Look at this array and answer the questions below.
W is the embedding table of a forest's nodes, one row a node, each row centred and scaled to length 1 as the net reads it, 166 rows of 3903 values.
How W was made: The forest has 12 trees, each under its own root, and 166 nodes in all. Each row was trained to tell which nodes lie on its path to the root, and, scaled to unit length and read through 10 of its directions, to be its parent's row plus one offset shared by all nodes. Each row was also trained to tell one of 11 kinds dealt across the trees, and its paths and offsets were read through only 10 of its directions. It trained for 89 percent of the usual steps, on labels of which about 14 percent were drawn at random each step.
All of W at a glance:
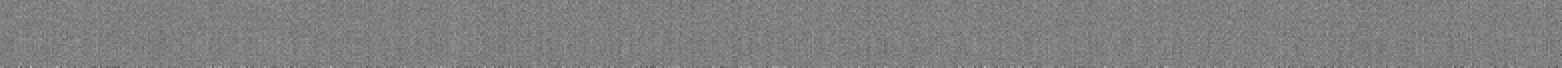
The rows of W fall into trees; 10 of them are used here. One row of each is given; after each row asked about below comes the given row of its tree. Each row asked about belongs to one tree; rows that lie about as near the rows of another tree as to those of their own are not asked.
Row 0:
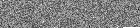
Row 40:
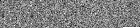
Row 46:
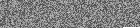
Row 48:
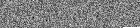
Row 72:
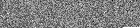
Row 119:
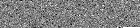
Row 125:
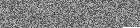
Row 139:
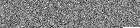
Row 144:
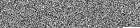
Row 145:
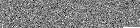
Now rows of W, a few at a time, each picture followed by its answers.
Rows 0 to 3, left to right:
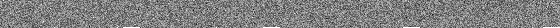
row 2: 0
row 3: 48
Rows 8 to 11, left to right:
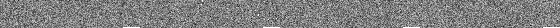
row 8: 72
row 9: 145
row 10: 48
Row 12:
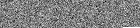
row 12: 46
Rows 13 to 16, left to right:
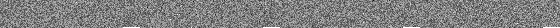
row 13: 144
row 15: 0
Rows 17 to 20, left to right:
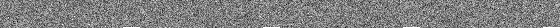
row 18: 48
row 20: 125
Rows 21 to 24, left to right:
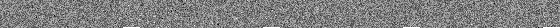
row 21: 139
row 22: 139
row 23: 0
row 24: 119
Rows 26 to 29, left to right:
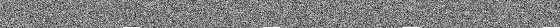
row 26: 0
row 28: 72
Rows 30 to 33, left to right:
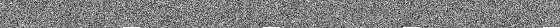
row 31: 144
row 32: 125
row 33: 46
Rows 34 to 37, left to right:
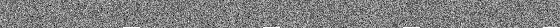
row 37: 72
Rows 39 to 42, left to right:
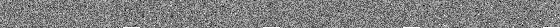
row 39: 0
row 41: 0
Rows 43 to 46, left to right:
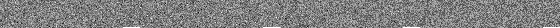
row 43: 46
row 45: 72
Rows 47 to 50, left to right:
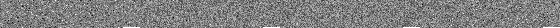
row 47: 72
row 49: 144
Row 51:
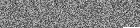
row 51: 72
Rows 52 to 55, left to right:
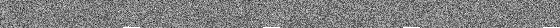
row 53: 48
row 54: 145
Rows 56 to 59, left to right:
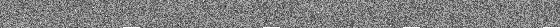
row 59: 0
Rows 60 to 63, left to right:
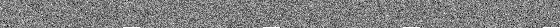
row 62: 40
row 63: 125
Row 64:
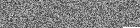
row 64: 125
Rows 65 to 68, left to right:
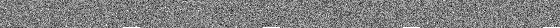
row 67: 46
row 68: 139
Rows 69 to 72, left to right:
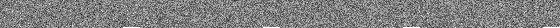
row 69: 144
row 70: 145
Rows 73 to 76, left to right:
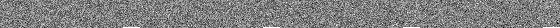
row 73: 72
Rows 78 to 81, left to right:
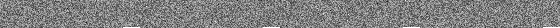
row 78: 46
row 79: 144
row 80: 144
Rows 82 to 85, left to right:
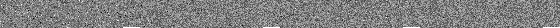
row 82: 125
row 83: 48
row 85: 72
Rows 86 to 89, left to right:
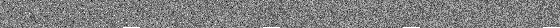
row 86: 0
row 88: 144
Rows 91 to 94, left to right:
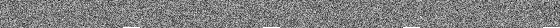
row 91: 72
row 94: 40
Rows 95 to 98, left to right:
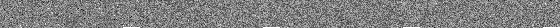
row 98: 46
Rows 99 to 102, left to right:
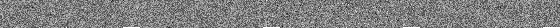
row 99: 139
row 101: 46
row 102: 40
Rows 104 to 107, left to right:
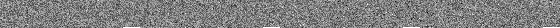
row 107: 46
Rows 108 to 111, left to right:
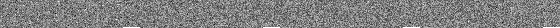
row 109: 46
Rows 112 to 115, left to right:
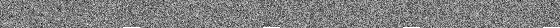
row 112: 0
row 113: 125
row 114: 119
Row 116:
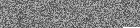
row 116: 145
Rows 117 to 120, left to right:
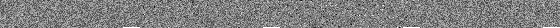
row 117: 144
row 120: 119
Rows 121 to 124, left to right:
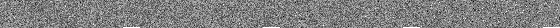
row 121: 46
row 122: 144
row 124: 48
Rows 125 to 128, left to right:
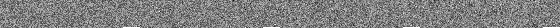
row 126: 0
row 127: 46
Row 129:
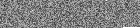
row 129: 119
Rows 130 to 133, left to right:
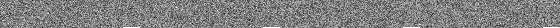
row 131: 40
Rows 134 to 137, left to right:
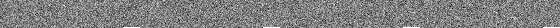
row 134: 0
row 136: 72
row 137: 139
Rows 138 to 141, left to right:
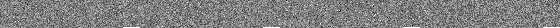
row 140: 40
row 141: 145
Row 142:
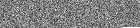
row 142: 40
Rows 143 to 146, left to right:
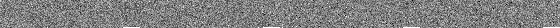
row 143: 0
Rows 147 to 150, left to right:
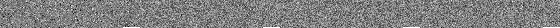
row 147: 119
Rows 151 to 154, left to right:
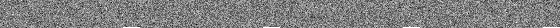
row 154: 125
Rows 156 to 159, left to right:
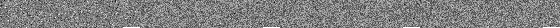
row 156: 46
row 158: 40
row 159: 144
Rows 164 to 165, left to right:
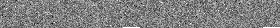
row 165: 125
